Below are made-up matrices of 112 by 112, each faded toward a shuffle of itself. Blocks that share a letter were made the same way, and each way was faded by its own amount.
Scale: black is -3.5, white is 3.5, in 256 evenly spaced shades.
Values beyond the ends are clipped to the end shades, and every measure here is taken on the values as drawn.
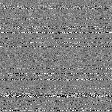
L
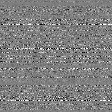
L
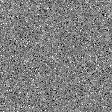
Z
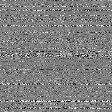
L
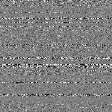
L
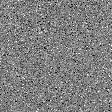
Z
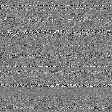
L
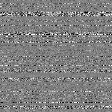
L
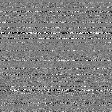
L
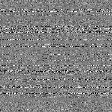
L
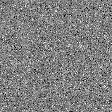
Z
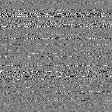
L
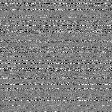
L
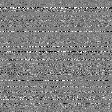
L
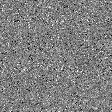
Z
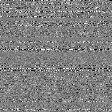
L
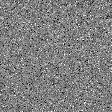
Z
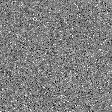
Z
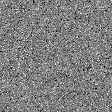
Z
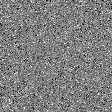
Z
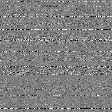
L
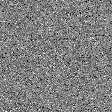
Z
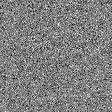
Z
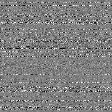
L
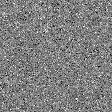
Z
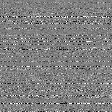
L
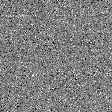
Z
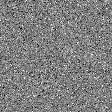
Z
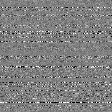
L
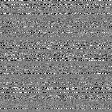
L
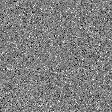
Z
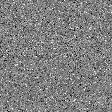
Z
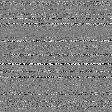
L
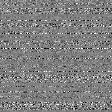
L
